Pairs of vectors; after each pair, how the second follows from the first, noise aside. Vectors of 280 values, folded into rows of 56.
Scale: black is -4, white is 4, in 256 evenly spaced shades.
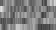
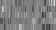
partly zeroed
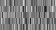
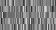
negated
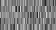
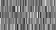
negated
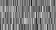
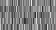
negated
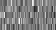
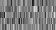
negated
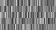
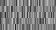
negated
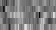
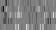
partly zeroed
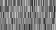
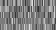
negated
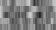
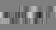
partly zeroed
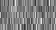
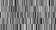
negated
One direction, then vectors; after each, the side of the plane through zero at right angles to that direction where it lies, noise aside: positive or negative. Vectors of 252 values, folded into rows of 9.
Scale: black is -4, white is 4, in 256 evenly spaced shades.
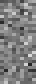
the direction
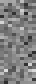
negative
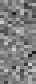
negative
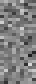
negative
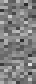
negative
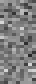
negative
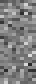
positive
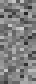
negative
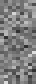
positive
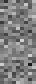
positive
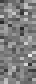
positive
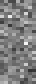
positive
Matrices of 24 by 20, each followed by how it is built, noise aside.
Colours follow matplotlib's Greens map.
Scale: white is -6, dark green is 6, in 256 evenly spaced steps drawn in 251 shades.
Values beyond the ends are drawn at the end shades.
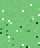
sparse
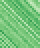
Toeplitz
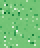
sparse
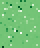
sparse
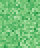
noise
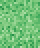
noise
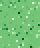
sparse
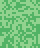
noise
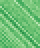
Toeplitz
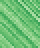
Toeplitz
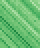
Toeplitz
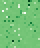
sparse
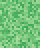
noise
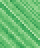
Toeplitz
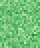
noise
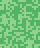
noise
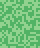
noise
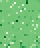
sparse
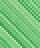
Toeplitz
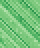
Toeplitz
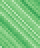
Toeplitz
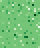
sparse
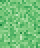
noise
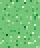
sparse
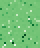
sparse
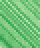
Toeplitz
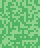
noise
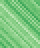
Toeplitz
